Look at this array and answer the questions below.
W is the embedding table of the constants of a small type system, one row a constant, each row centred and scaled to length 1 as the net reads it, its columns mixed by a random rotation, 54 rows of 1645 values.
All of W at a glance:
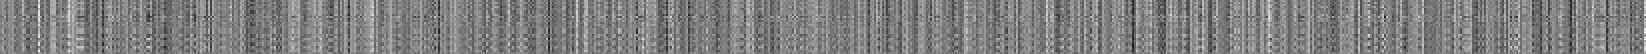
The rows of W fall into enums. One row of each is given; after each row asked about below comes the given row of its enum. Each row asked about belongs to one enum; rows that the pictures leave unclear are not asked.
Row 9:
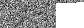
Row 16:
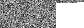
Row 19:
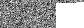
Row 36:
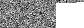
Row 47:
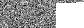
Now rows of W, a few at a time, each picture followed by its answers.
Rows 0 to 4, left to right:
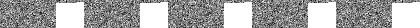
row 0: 36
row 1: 9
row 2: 47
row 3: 19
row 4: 36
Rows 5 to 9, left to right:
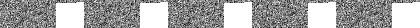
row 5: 9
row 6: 19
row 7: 19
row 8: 47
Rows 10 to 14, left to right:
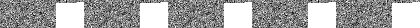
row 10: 36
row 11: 9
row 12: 9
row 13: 36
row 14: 19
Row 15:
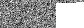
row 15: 19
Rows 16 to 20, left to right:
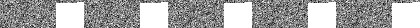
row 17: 16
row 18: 9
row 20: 19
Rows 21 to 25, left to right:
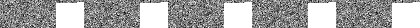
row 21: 16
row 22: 36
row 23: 47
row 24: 9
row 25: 36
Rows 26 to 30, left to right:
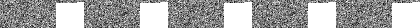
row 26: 16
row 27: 47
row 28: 19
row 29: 47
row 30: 19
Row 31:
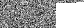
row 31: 47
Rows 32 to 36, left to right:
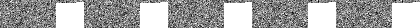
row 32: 19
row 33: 47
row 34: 16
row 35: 36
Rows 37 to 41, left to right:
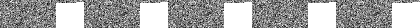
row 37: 19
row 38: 47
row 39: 47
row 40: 16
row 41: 47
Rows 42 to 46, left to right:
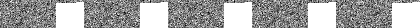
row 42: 19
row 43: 36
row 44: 36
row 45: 9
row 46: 47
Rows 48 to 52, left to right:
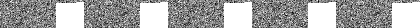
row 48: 19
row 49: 47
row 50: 19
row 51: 36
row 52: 47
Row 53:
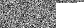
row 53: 16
